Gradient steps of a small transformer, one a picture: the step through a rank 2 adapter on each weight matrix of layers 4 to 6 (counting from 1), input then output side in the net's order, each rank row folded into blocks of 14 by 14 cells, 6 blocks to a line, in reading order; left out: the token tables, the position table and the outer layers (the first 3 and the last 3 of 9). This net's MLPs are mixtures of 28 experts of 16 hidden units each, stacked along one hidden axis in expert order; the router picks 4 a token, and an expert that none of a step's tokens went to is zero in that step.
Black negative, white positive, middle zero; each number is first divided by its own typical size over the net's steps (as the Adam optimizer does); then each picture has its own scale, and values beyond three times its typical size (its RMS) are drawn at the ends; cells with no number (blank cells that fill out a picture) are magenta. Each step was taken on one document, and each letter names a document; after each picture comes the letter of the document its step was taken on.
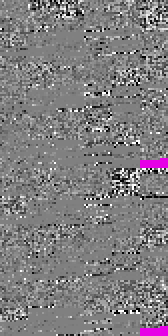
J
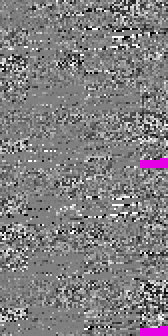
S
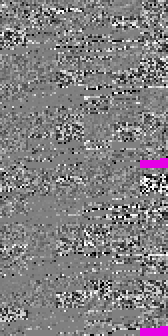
S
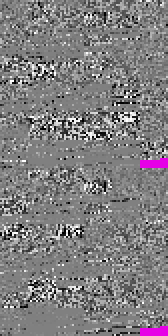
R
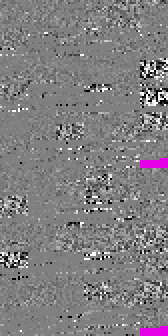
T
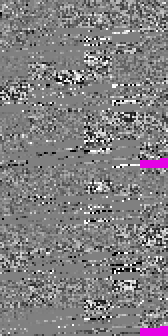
R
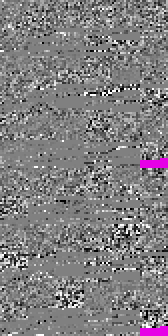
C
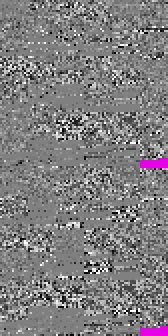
C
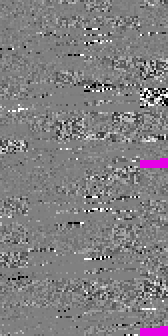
T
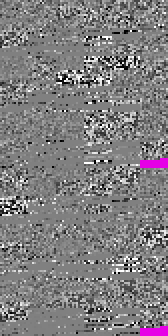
C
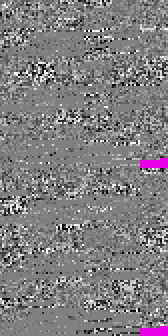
J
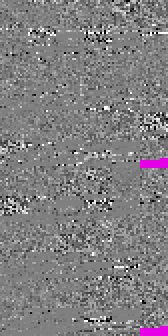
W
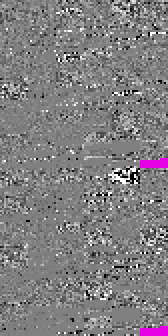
W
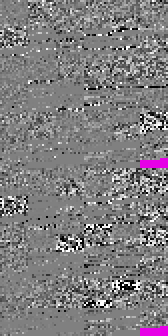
S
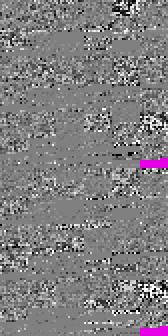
J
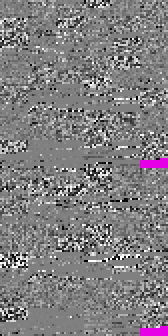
C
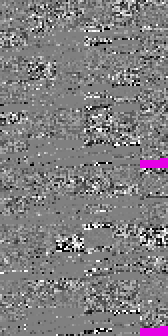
J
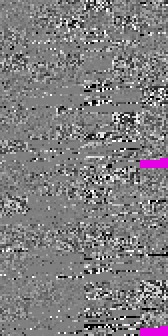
S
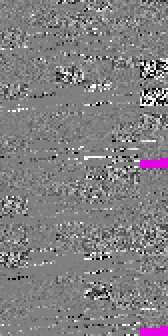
T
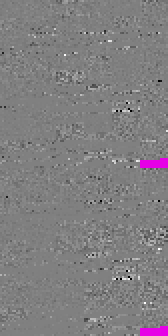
W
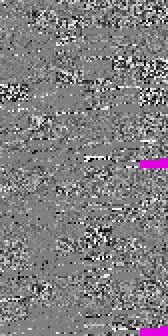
S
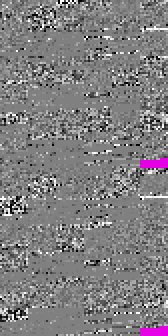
J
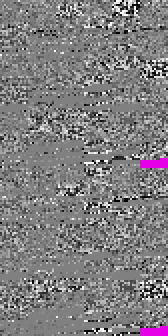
C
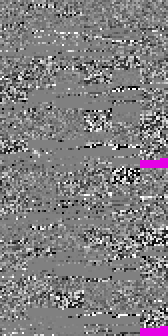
C
